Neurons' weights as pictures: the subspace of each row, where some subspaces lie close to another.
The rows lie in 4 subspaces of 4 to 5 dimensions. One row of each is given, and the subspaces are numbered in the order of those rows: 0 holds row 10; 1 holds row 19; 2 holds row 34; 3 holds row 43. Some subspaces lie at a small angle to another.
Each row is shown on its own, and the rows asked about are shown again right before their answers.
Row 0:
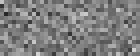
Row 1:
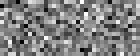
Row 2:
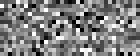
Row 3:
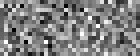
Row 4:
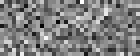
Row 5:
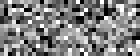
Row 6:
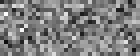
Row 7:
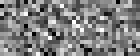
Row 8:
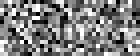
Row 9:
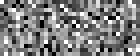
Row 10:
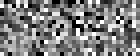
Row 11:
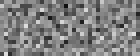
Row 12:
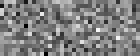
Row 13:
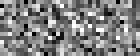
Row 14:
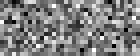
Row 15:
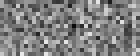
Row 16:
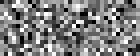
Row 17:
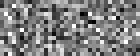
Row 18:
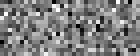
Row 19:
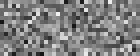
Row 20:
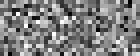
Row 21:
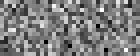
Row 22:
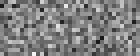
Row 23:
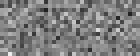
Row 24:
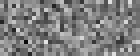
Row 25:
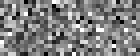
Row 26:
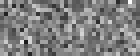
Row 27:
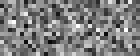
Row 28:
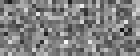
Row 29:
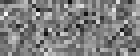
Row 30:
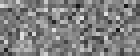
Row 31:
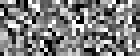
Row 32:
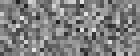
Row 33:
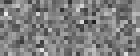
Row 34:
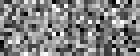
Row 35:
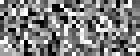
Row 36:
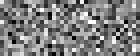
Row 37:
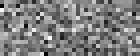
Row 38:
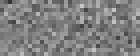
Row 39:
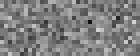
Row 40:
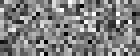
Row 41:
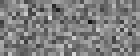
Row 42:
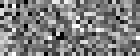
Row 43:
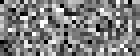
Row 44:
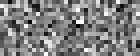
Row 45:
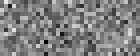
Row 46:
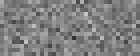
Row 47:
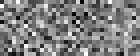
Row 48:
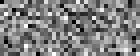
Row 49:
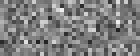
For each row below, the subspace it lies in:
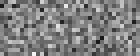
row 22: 1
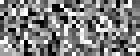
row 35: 2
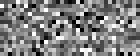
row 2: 0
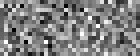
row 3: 1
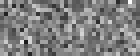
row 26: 1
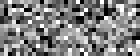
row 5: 0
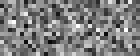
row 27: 0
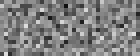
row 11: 1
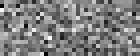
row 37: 1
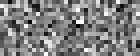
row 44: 0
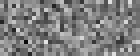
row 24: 1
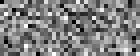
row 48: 1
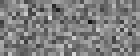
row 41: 2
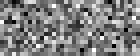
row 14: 0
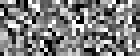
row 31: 0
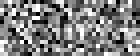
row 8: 1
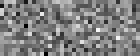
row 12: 2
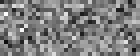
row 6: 1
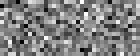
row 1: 0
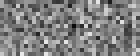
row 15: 0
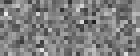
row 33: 3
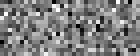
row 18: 2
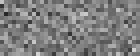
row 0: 1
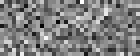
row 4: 0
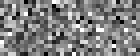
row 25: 2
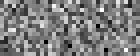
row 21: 2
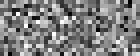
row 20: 1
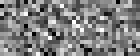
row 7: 3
